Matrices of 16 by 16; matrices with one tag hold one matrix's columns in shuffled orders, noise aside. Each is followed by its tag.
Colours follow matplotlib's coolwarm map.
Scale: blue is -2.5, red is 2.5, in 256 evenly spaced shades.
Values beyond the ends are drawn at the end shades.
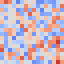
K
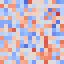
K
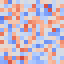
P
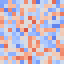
K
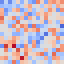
K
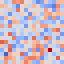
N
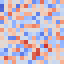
N
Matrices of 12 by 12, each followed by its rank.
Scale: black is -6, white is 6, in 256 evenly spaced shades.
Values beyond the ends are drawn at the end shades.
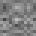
two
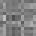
two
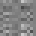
two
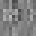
two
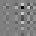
one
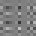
one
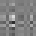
one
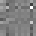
two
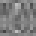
two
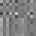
two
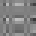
one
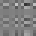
one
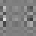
one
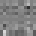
two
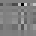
one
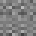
two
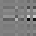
one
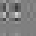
one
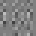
two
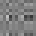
one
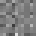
two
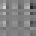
one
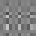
one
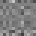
two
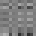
one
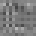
two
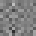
two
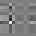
one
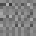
two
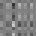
one
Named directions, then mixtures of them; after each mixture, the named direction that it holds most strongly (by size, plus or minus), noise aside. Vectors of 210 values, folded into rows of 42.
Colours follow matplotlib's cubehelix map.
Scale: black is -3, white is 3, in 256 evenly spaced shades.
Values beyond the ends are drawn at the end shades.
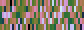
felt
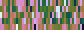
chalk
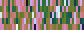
chalk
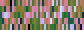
felt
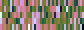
chalk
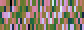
felt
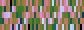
felt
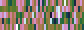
chalk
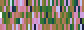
chalk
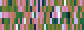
chalk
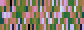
felt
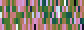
chalk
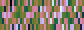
felt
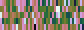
chalk
